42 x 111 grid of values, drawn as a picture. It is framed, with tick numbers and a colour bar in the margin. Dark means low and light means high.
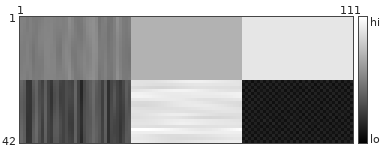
It is made of 2 by 3 panels. Panel 1,1: middling, streaked downward, faint in contrast. Panel 1,2: high, flat. Panel 1,3: very high, flat. Panel 2,1: low, streaked downward. Panel 2,2: very high, streaked across, faint in contrast. Panel 2,3: very low, checkered, faint in contrast.
